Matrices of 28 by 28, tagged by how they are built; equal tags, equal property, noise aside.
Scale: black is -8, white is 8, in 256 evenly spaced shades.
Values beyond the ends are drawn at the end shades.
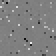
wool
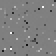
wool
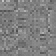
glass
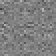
glass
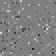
wool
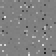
wool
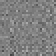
glass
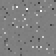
wool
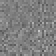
glass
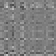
glass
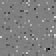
wool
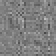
glass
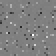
wool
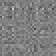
glass
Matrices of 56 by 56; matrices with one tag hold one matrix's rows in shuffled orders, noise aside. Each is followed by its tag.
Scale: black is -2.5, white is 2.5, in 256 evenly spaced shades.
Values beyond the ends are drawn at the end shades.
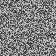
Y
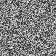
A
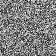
Y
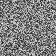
A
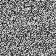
Y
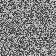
Y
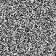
A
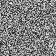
Y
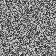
A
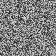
A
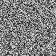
A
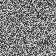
Y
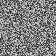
A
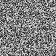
Y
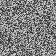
A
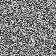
A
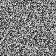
Y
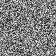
A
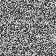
Y
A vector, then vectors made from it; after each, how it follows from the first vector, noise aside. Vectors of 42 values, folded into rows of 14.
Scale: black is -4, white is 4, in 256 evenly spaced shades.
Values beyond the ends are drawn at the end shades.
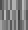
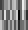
scaled up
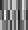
scaled up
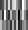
scaled up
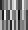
scaled up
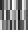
scaled up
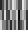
scaled up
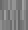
shrunk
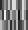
scaled up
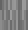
shrunk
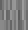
shrunk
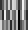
scaled up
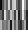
scaled up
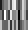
scaled up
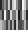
scaled up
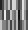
scaled up
